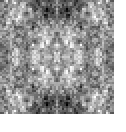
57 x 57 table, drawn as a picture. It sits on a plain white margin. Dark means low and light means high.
There is no seam. It mirrors both left to right and top to bottom. The texture is blotchy. No overall slope runs across the table. The histogram is bell-shaped. The ninth with the highest average is the centre.
